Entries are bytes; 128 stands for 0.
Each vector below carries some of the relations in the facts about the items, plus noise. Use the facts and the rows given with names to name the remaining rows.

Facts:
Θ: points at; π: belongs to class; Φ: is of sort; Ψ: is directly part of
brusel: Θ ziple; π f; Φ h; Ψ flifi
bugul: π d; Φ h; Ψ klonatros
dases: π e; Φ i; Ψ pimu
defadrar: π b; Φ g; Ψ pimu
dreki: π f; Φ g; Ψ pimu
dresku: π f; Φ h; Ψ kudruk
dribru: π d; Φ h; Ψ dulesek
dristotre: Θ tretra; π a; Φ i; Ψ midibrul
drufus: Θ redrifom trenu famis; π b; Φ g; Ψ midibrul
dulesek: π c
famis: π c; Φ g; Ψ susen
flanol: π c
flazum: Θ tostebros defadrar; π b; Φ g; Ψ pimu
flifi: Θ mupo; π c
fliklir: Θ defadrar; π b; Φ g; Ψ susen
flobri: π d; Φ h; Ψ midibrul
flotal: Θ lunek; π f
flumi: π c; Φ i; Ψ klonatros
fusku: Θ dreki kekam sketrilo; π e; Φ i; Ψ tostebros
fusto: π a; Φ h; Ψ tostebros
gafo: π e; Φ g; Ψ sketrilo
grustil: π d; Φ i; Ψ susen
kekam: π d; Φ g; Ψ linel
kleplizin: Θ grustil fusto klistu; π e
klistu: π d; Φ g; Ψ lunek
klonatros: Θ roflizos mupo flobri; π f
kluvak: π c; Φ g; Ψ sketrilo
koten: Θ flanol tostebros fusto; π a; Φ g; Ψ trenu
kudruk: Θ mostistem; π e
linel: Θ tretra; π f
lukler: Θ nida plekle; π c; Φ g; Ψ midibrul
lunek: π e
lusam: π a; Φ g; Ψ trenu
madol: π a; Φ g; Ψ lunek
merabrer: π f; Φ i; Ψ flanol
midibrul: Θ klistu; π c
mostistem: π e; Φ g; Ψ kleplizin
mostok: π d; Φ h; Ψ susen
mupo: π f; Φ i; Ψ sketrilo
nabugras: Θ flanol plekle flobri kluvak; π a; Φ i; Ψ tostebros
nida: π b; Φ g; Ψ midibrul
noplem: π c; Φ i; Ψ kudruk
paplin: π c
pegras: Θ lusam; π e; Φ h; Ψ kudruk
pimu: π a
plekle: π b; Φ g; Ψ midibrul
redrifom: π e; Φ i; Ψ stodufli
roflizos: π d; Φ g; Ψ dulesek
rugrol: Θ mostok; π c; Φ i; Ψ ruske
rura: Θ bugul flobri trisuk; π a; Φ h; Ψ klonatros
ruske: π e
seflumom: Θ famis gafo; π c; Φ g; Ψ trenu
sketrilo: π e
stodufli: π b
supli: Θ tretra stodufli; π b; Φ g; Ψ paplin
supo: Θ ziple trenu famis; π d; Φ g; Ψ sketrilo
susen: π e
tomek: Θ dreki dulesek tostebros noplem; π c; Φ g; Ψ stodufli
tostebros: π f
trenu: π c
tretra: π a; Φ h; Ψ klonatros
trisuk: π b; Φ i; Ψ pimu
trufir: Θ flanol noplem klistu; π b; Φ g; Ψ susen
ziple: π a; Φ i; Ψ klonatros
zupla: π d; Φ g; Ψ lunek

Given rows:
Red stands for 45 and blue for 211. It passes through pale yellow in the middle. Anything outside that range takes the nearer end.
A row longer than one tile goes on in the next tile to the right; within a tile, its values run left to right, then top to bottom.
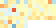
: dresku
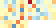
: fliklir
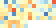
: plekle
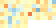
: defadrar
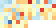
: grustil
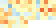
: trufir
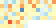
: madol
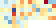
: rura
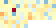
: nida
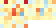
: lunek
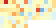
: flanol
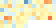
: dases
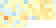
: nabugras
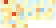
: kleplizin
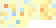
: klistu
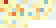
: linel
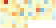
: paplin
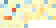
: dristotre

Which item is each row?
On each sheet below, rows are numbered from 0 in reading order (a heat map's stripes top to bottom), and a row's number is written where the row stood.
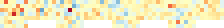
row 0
flotal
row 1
flobri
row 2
rugrol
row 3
dreki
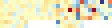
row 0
supli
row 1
midibrul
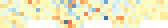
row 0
brusel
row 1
drufus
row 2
fusku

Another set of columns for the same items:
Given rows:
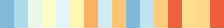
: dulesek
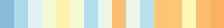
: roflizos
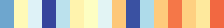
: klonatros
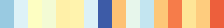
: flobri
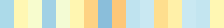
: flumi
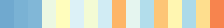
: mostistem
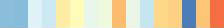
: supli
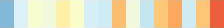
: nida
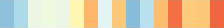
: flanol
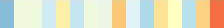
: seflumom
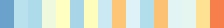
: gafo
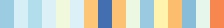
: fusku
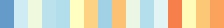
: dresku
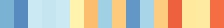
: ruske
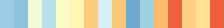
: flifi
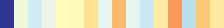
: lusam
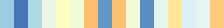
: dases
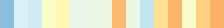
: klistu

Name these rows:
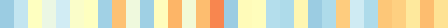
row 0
dribru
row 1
bugul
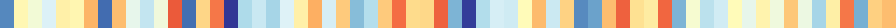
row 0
dristotre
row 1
flotal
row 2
susen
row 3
koten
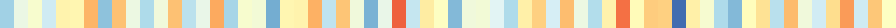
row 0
rugrol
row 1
nabugras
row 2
fusto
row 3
tretra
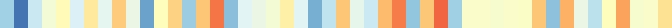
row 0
flazum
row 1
lukler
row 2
noplem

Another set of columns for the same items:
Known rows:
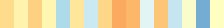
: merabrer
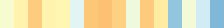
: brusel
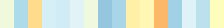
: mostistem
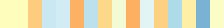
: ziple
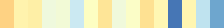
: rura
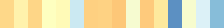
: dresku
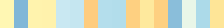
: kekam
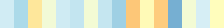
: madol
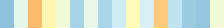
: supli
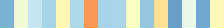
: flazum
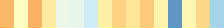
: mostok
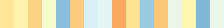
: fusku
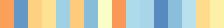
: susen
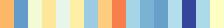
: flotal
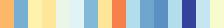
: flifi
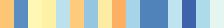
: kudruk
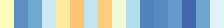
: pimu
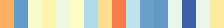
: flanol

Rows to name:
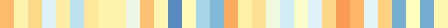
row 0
bugul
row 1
mupo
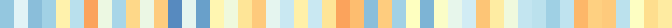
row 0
dreki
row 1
flumi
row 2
famis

